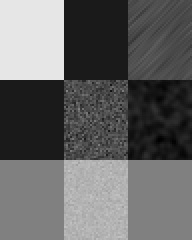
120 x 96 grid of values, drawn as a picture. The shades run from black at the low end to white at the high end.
The table splits into 3 rows of 3 panels. Panel 1,1: very high, flat. Panel 1,2: very low, flat. Panel 1,3: low, slanting up to the right, faint in contrast. Panel 2,1: very low, flat. Panel 2,2: low, fine-grained. Panel 2,3: very low, blotchy, faint in contrast. Panel 3,1: middling, flat. Panel 3,2: high, fine-grained, faint in contrast. Panel 3,3: middling, flat.
